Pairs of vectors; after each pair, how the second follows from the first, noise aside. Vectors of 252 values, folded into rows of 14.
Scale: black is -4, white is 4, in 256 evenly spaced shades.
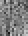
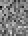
shuffled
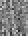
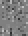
partly zeroed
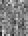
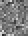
sign-scrambled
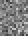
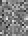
shuffled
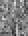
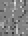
partly zeroed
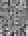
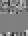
partly zeroed
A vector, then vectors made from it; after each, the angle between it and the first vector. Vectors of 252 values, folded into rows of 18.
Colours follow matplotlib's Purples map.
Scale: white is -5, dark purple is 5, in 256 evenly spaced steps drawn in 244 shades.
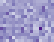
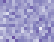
nearly opposite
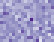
partly aligned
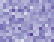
partly aligned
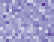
partly opposed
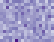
orthogonal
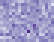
partly opposed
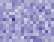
partly aligned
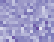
nearly opposite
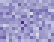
partly aligned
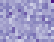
orthogonal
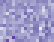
nearly opposite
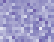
nearly opposite
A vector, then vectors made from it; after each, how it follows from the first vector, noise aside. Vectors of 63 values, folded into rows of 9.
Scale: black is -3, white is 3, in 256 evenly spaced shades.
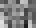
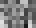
copied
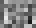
wrapped around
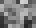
sign-scrambled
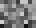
sign-scrambled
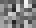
wrapped around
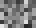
sign-scrambled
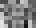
copied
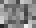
sign-scrambled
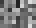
wrapped around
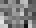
copied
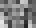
copied
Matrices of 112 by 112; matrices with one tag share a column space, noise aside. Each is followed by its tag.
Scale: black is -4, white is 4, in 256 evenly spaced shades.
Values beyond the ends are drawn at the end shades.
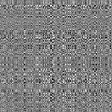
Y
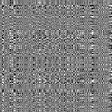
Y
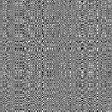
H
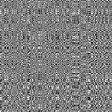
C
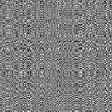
H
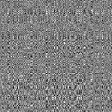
C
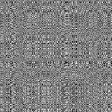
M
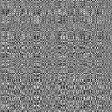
C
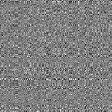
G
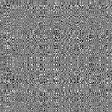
Y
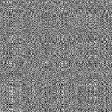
M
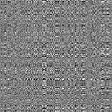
G
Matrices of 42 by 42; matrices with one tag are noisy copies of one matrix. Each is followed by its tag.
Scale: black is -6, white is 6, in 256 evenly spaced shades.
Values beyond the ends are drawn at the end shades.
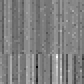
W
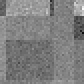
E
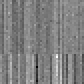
W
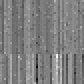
W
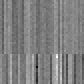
W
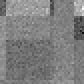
E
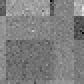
E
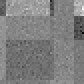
E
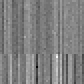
W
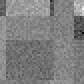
E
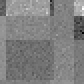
E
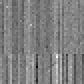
W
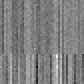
W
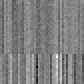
W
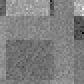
E
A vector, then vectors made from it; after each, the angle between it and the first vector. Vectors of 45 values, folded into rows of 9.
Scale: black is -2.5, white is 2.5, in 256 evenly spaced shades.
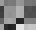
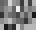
partly aligned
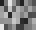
orthogonal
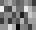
partly opposed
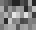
orthogonal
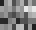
orthogonal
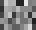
orthogonal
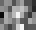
partly aligned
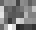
nearly opposite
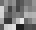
nearly opposite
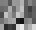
nearly parallel
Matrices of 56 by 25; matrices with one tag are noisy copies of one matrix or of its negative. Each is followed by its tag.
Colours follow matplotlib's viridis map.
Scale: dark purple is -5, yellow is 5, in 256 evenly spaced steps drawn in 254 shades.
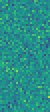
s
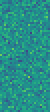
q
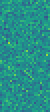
q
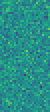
q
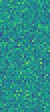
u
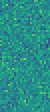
s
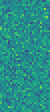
q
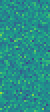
u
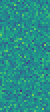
u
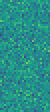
u
